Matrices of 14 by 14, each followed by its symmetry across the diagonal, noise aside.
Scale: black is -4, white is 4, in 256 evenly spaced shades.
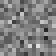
antisymmetric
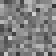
antisymmetric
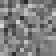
antisymmetric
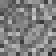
symmetric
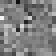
antisymmetric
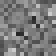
symmetric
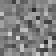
antisymmetric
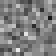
antisymmetric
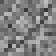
symmetric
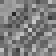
symmetric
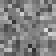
antisymmetric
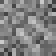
symmetric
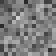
symmetric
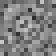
symmetric
